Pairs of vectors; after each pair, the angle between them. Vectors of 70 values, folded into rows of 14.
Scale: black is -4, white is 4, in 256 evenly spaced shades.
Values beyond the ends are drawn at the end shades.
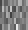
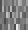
nearly parallel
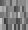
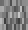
nearly parallel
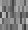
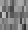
nearly parallel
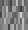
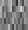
nearly opposite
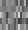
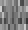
partly aligned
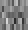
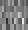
nearly opposite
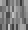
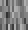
nearly parallel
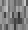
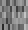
partly opposed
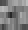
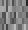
orthogonal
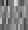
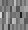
partly aligned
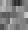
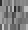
orthogonal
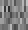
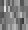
partly opposed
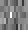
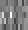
nearly parallel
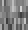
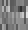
partly opposed
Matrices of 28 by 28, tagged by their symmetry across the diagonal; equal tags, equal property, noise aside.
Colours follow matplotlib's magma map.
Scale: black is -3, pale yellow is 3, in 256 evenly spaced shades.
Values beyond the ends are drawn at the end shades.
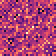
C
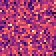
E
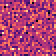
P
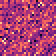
C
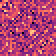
C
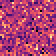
E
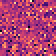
P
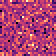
P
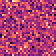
E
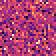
E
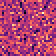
E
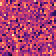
E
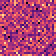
C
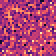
C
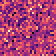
C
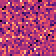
P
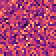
C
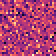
P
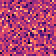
P
